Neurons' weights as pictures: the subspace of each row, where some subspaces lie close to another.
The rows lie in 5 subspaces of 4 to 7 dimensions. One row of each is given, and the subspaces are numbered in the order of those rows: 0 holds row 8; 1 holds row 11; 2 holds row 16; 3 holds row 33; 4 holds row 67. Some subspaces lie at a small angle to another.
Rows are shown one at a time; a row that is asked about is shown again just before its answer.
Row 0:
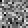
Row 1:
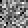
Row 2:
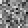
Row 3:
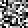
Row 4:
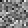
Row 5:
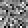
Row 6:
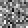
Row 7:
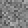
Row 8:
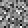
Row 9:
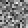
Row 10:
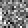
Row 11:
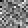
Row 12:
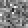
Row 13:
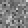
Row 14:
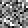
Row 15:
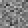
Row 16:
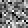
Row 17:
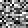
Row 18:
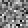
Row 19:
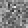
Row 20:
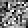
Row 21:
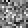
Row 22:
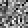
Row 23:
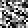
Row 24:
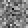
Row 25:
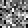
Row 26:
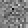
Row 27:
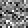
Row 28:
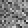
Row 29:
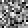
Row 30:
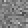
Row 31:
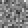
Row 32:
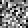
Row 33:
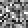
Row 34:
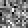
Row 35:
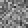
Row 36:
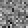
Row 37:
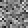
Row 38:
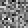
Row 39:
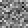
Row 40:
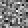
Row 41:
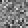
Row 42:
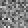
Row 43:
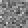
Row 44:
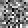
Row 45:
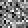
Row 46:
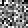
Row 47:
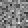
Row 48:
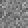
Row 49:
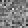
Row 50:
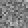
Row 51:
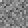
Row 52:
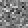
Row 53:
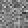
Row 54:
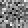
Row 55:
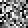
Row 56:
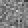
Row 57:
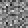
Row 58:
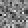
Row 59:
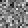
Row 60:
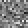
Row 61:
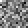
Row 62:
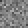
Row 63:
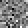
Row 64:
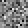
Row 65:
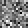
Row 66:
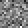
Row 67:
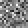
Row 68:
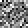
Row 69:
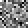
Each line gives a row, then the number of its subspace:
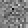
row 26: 3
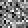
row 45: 4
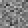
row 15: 0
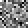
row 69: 1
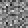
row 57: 0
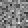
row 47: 4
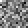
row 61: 1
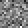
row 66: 0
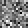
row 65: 3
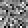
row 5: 0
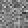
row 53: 3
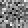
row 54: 4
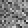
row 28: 1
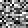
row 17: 3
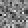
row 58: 3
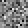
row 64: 3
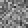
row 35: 1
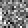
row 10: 0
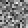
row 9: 3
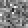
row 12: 2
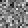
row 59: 1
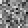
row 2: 1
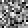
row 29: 0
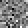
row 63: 3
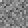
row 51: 4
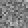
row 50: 0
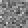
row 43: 1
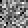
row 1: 1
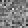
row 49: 4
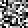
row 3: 2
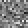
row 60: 3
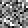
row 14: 0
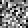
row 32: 1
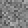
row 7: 0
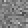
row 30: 3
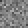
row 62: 4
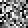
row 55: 3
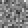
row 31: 0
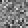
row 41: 2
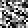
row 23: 2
